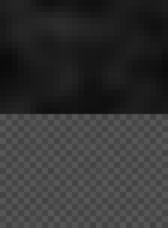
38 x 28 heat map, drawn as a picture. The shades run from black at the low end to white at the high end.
It is made of 2 by 1 panels. Panel 1,1: very low, blotchy, faint in contrast. Panel 2,1: low, checkered, faint in contrast.
